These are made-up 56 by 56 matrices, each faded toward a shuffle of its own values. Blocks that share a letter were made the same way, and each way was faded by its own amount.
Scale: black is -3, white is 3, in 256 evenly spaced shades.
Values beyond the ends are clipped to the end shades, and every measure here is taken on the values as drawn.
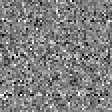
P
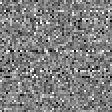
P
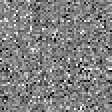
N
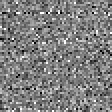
P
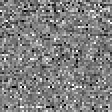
P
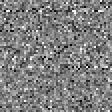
P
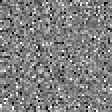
N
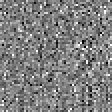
N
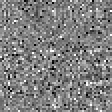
N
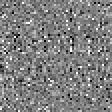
N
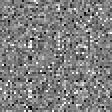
N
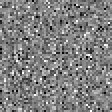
N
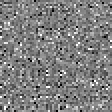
N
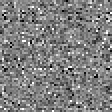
N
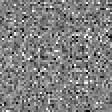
N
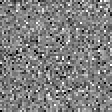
N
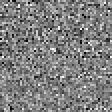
P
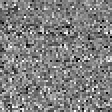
P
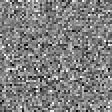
P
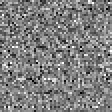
P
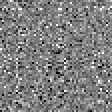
N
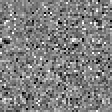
N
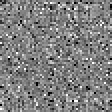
N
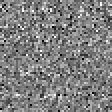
P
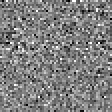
P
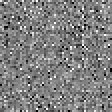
N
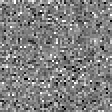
N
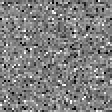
N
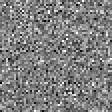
P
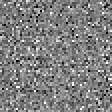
N
